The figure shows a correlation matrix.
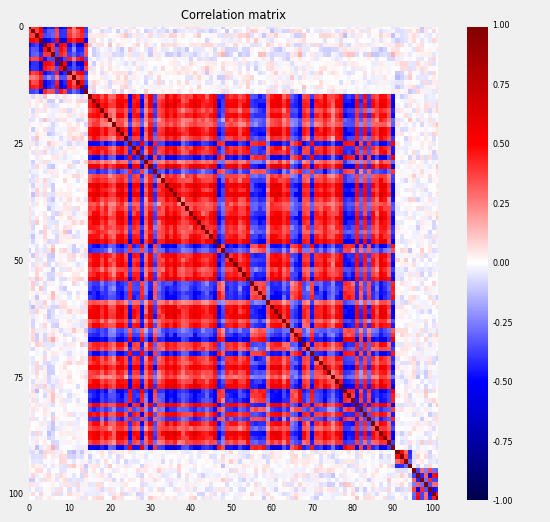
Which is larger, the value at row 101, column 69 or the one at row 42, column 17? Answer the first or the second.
the second
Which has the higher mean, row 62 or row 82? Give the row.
62
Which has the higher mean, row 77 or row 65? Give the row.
77
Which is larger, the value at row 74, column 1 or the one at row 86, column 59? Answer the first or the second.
the second
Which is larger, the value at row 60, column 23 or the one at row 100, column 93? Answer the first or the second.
the first
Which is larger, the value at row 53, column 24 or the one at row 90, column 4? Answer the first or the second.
the first
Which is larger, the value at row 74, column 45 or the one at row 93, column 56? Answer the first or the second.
the first
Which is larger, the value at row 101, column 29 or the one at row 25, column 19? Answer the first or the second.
the first
